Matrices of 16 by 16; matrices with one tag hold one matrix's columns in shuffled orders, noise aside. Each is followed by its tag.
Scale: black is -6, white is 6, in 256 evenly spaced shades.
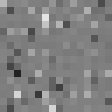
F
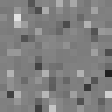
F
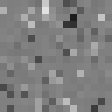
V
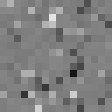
F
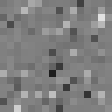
F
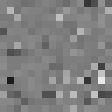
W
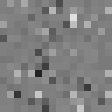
F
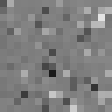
F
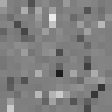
F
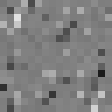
F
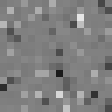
F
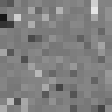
V
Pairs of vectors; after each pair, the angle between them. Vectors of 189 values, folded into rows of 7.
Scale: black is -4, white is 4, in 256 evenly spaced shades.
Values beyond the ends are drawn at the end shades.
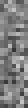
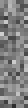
partly aligned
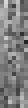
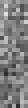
partly aligned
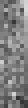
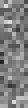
partly opposed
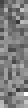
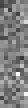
partly aligned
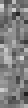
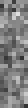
nearly opposite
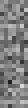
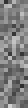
partly opposed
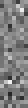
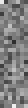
partly opposed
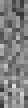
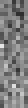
nearly parallel
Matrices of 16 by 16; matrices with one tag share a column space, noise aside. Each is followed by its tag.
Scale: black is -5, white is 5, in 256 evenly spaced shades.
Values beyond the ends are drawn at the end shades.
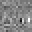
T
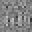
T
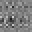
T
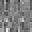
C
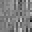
C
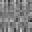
C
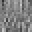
C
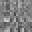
C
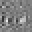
T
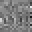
T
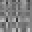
C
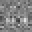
T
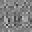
T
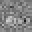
T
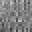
C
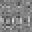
T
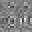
T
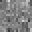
C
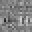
T
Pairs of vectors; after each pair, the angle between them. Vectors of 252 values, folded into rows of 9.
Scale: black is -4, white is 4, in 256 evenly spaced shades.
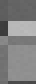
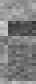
nearly opposite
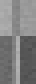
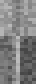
nearly parallel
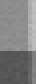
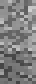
partly aligned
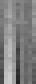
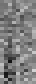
partly opposed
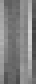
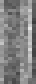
nearly parallel
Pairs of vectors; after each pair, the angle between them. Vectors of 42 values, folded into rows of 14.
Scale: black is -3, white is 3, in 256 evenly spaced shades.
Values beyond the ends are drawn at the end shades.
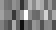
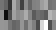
orthogonal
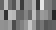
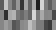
nearly parallel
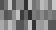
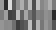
partly aligned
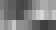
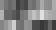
nearly parallel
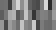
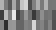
partly aligned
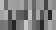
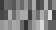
nearly opposite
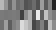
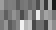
nearly parallel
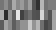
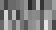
partly opposed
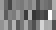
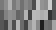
nearly opposite
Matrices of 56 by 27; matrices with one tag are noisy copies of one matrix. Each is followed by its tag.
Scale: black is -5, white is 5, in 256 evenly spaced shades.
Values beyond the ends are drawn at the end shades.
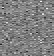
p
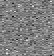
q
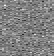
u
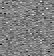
p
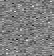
q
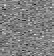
u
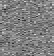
u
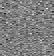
p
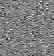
p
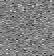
q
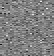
p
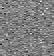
p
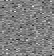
q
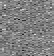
u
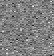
q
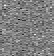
u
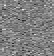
u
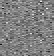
p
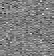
p
